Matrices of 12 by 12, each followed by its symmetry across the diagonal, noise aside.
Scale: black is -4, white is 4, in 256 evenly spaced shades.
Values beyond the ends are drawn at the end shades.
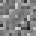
symmetric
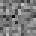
neither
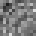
symmetric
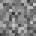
neither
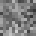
antisymmetric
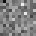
neither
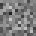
neither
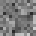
symmetric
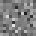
antisymmetric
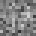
neither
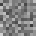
neither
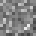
symmetric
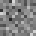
symmetric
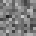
neither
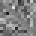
antisymmetric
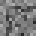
symmetric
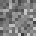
symmetric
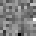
antisymmetric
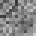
symmetric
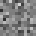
antisymmetric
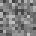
antisymmetric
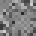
symmetric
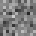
neither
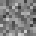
antisymmetric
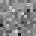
neither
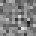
antisymmetric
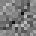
symmetric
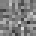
antisymmetric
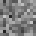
neither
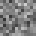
antisymmetric
